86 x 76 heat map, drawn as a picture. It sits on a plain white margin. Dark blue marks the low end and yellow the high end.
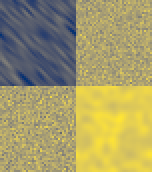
It is made of 2 by 2 panels. Panel 1,1: low, slanting down to the right. Panel 1,2: high, fine-grained. Panel 2,1: high, fine-grained. Panel 2,2: very high, blotchy, faint in contrast.
